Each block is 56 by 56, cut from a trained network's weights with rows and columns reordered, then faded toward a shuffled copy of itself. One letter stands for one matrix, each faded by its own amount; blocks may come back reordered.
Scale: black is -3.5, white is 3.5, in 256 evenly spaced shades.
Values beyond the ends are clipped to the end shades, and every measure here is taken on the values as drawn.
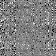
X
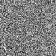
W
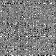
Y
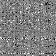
Y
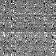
X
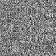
W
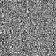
W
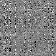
X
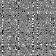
X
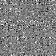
Y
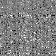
Y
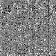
Y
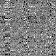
X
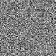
W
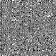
Y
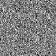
W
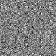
W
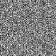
W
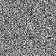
W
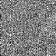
W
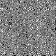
Y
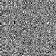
W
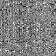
Y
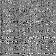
Y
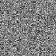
W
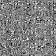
Y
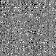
Y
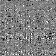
Y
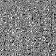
Y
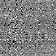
X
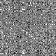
Y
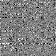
Y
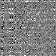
X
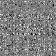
Y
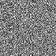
W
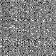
Y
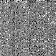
Y
